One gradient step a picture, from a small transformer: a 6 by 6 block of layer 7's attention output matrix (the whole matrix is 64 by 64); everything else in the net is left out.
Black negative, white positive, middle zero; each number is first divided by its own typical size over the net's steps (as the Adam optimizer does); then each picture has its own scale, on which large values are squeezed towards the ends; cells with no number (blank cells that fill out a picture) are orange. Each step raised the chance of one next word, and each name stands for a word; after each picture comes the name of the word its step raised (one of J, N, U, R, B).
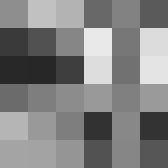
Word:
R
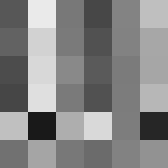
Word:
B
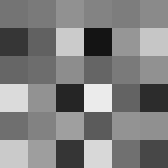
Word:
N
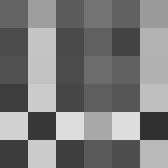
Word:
B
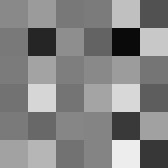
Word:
N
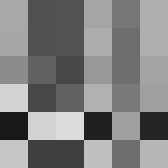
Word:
B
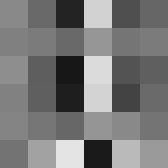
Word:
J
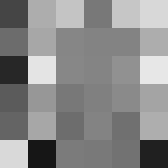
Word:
J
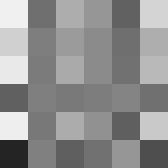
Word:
J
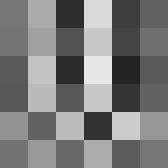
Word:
B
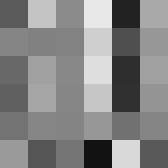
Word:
J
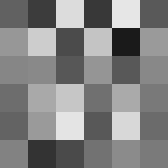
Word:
R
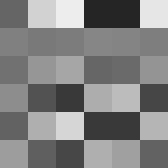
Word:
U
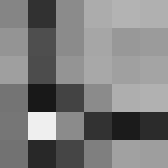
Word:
B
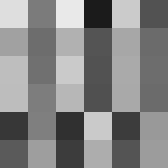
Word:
U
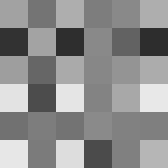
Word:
N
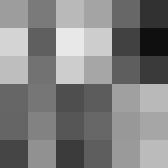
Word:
N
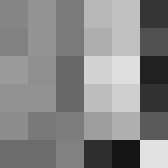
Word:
J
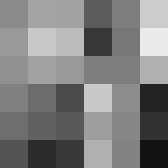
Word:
N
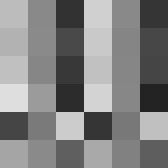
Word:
B
